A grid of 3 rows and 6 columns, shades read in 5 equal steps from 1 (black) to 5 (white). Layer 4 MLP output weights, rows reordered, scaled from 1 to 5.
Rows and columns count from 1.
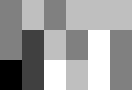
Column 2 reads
4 2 2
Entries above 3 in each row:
4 2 3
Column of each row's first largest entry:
2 5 3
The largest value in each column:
3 4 5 4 5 4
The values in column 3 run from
3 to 5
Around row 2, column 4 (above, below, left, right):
4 4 4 5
